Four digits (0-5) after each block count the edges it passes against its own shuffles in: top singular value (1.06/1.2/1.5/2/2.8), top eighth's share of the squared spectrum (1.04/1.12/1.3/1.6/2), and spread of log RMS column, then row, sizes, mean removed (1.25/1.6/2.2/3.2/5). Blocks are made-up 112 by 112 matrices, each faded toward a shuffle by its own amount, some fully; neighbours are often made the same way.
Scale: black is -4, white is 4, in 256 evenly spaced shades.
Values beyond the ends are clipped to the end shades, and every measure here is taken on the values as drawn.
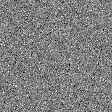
0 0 0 0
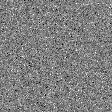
0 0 0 0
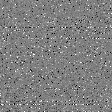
2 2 0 2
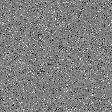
1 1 0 1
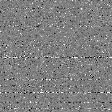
3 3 0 3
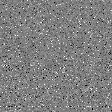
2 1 0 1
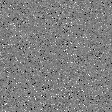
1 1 0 1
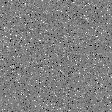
2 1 0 0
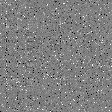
3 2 0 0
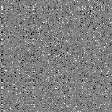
4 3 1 1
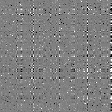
5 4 3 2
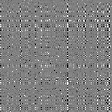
5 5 4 3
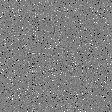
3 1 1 0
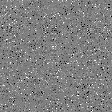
3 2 0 0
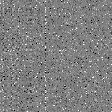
4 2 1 1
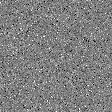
0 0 0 0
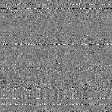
4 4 1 4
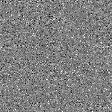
3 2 0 2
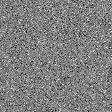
1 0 0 0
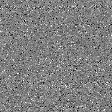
3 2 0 2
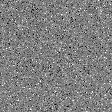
0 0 0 0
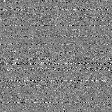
2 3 0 4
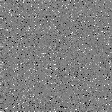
4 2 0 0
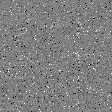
3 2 0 0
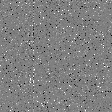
3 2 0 0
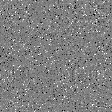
3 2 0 0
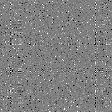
4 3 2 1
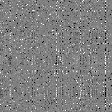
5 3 2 1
